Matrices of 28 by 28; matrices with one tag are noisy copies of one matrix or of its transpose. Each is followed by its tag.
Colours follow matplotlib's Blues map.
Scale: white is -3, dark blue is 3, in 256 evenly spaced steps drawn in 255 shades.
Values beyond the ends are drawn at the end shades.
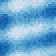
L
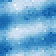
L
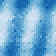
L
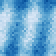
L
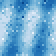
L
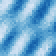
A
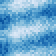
L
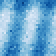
L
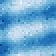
L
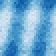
L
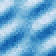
A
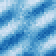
A
